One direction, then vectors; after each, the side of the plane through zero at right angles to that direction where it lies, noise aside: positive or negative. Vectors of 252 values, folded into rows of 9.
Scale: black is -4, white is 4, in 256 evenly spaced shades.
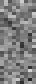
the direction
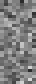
negative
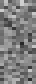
positive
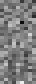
negative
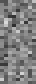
negative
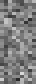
negative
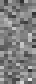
negative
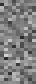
positive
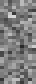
positive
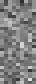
negative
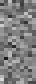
negative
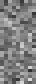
negative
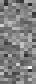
negative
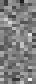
negative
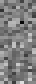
negative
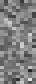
negative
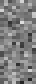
positive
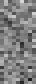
positive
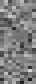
positive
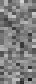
positive
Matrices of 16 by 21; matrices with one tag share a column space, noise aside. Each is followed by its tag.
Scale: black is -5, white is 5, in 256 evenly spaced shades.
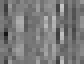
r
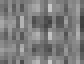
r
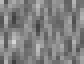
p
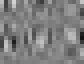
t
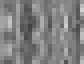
r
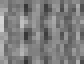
r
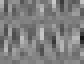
t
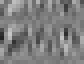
t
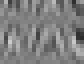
t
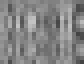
r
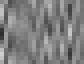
p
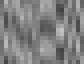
p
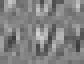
t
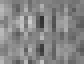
r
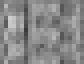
r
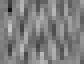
p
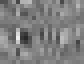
t
